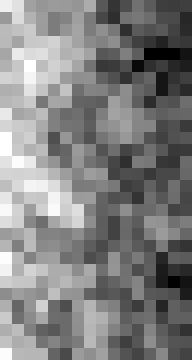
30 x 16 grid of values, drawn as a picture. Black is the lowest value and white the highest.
Stripes: none. Slope: up to the left. Ninth with the lowest average: top right. Average level on the scale: 50%.
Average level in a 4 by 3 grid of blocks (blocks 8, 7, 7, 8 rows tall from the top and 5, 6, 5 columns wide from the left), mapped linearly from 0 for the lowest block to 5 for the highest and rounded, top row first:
520
521
521
431
